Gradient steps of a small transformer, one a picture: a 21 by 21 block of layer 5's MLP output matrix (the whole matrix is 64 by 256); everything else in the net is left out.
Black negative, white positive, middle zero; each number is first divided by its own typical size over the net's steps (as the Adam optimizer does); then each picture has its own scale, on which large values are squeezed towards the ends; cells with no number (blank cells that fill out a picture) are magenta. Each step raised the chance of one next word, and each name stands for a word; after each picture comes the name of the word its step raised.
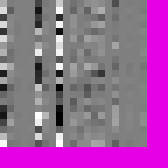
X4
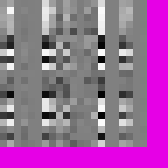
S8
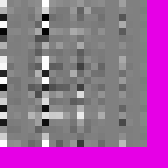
X4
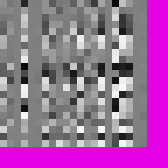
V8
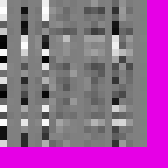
S8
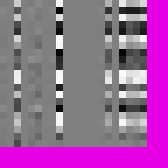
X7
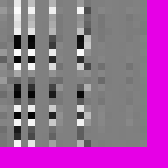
S8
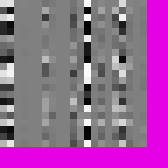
X7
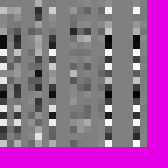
S8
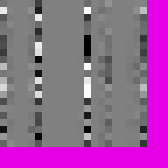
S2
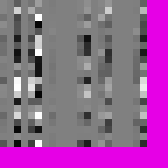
S2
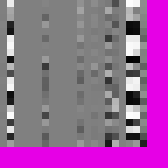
V8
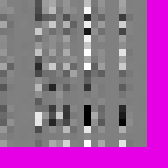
X4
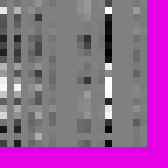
S2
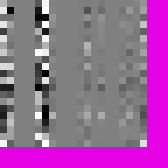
X4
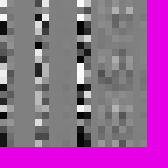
X7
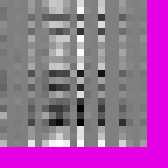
X4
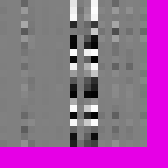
S8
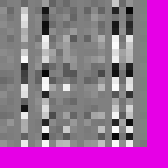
V8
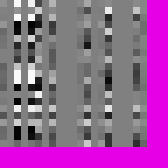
X7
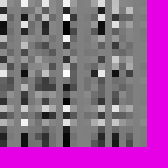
X7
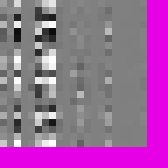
X4
